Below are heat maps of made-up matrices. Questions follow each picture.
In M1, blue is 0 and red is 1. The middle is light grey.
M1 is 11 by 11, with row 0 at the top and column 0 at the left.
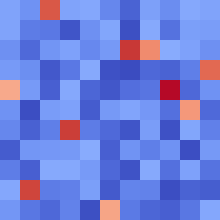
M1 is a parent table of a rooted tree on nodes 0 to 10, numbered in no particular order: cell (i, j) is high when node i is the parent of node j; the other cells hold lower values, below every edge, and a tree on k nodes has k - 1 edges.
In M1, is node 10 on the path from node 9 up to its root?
yes
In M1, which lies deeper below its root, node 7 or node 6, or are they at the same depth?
the same depth
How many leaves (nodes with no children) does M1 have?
3
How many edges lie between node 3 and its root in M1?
4
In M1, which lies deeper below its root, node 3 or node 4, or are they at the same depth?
node 3
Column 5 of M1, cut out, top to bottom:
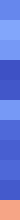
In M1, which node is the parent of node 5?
10
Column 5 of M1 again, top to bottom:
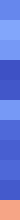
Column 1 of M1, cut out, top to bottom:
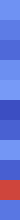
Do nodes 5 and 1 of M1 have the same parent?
no
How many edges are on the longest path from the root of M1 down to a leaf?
8
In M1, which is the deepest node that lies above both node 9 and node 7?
2
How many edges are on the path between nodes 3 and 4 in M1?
4
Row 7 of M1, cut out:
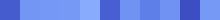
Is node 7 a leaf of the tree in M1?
yes
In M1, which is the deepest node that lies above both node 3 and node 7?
2
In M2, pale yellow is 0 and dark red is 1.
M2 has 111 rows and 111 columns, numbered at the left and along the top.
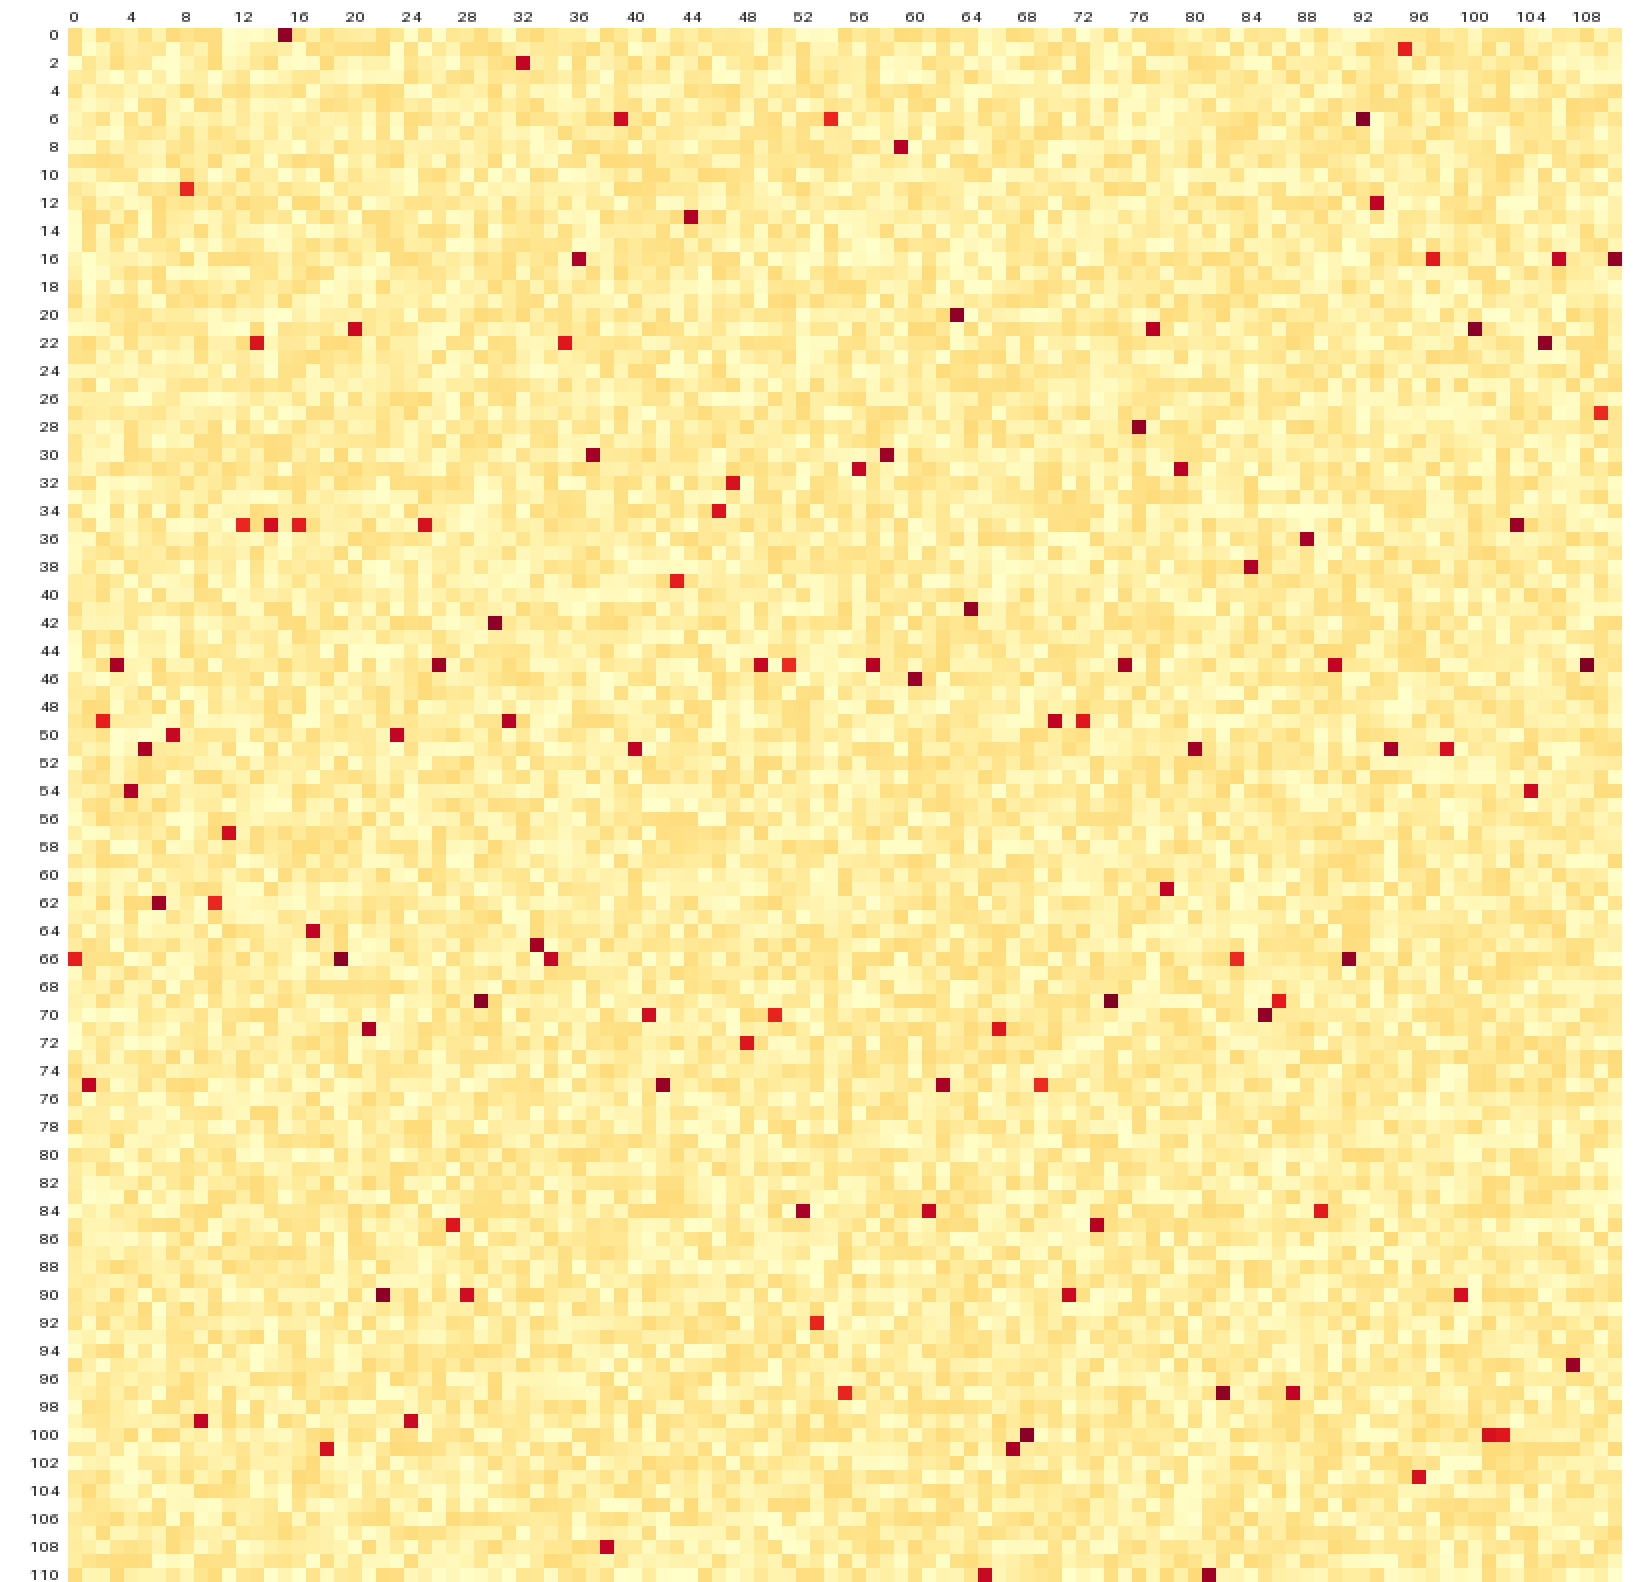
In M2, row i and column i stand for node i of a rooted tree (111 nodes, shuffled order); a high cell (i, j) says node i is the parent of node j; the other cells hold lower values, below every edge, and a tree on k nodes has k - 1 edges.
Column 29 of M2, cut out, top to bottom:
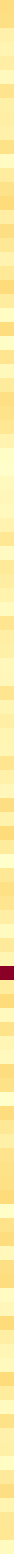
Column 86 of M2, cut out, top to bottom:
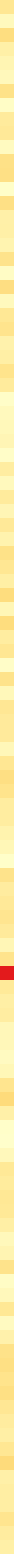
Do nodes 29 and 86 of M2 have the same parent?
yes
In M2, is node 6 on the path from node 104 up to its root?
yes
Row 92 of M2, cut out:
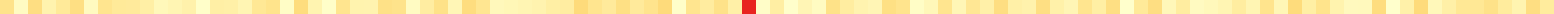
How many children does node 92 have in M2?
1
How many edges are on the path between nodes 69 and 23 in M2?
6
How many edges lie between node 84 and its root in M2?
3
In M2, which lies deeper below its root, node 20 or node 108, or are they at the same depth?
node 20
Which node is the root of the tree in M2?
45
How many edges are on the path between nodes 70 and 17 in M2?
3
